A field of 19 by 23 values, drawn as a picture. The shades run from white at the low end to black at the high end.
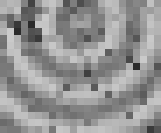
Values change most from cell to cell in the top left. An odd patch, rougher than its surroundings, sits in the top left. Concentric rings centre on the top middle. No single row or column stands out from its neighbours.
